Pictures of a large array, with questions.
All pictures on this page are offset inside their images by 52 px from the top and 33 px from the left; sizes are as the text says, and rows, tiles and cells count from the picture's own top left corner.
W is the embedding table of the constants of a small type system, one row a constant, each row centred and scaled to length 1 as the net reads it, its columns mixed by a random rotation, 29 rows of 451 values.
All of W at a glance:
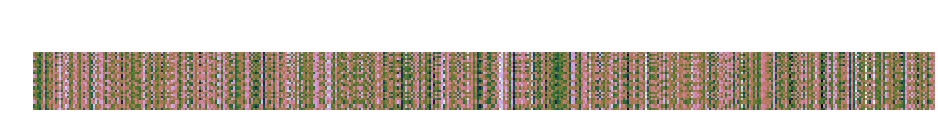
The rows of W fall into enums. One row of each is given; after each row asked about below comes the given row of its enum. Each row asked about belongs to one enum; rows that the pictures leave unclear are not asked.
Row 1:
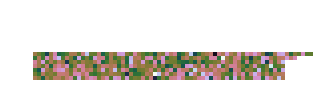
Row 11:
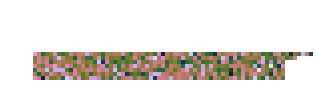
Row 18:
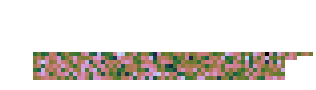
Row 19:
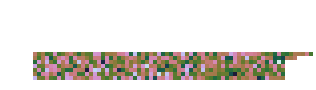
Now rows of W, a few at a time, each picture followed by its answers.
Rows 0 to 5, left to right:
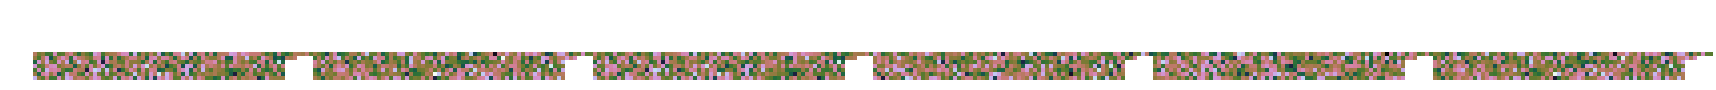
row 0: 19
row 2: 19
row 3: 11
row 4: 18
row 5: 1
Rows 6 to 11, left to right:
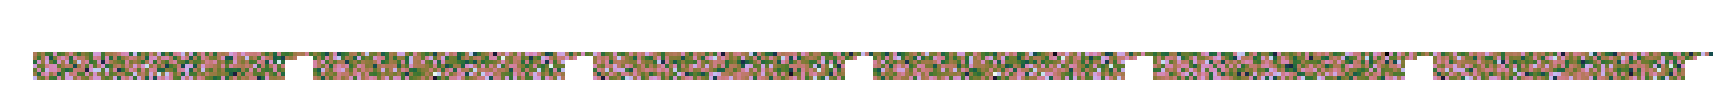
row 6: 19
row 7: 1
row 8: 11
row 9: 1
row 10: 18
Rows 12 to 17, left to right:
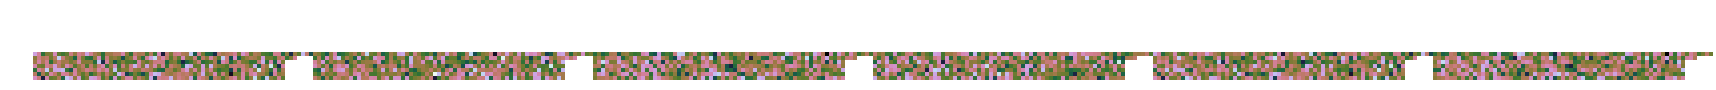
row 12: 11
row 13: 1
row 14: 18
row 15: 19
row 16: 11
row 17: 18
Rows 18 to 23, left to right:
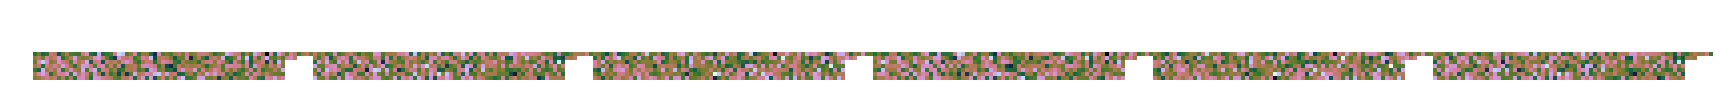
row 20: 1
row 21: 18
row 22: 1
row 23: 19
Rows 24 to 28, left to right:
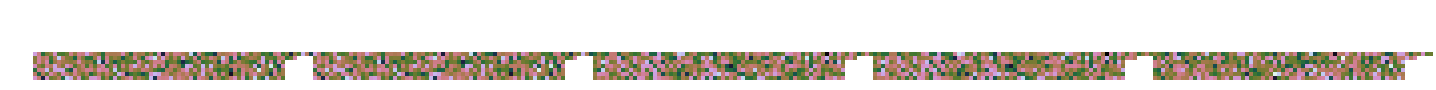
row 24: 11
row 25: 11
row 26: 18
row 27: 18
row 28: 1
